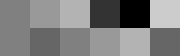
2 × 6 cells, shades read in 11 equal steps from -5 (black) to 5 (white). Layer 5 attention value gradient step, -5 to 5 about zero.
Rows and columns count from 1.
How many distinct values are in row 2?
4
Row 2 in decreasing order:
2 1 0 0 -1 -1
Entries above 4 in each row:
0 0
